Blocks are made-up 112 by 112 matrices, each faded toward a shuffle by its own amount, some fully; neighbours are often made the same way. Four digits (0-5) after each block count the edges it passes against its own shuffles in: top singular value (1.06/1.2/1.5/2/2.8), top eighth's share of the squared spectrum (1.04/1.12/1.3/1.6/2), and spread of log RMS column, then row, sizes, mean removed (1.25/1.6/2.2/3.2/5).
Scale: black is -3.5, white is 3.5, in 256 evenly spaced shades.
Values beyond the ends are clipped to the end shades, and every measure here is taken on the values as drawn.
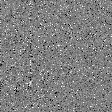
3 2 1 0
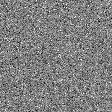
0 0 0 0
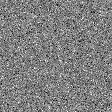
0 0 0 0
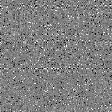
4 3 1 2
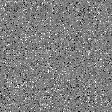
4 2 1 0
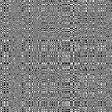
5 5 4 4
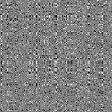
5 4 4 3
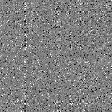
4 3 2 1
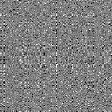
5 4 3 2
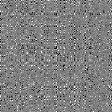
5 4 3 3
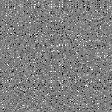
4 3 2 2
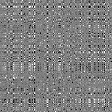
5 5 4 4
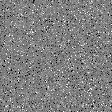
3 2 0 1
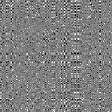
5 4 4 3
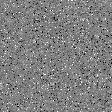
3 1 0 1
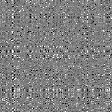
5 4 3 3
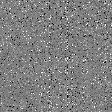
2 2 2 2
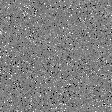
0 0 0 0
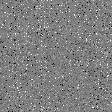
1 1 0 0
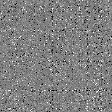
2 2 2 2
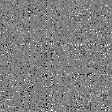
2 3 3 3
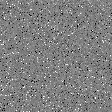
0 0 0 0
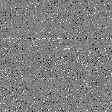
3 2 1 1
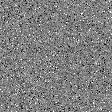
0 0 0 0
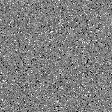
3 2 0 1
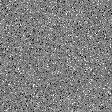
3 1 0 0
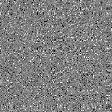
4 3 2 2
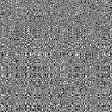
5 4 3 3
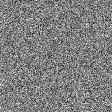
3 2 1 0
